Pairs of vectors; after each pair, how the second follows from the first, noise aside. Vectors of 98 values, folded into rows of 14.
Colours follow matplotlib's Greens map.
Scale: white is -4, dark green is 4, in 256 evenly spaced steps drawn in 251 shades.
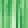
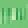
partly zeroed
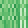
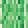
wrapped around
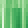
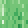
partly zeroed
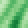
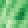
wrapped around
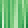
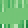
partly zeroed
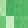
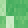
copied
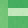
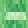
wrapped around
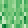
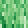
sign-scrambled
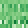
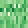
wrapped around
